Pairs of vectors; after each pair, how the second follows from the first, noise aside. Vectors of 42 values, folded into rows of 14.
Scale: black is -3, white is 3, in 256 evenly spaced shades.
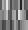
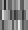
wrapped around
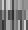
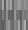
shrunk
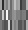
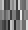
wrapped around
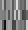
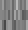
shrunk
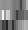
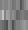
shrunk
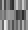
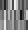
wrapped around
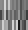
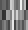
wrapped around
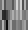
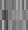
shrunk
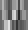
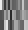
wrapped around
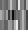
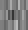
shrunk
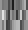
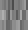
shrunk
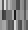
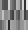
wrapped around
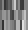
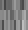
shrunk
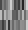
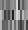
wrapped around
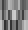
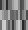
wrapped around
